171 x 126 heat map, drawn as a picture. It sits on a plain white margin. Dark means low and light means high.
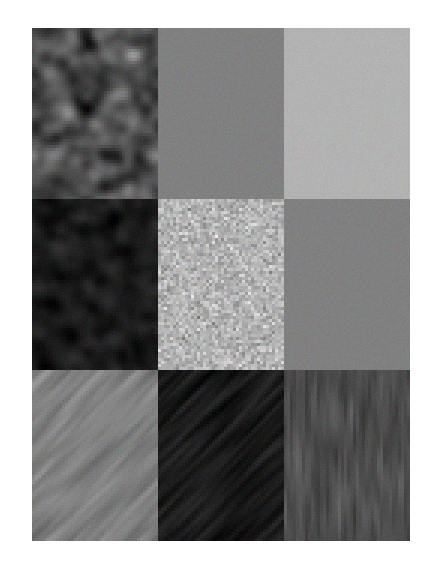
The table splits into 3 rows of 3 panels. Panel 1,1: low, blotchy. Panel 1,2: middling, flat. Panel 1,3: high, flat. Panel 2,1: very low, blotchy, faint in contrast. Panel 2,2: high, fine-grained. Panel 2,3: middling, flat. Panel 3,1: middling, slanting up to the right, faint in contrast. Panel 3,2: very low, slanting up to the right, faint in contrast. Panel 3,3: low, streaked downward, faint in contrast.
